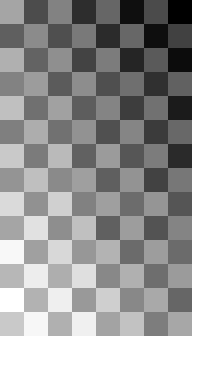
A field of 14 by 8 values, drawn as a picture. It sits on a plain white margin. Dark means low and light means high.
Grain: checkered. Ninth with the highest average: bottom left. Mirror symmetry: none. Ninth with the lowest average: top right. Slope: up to the bottom left.
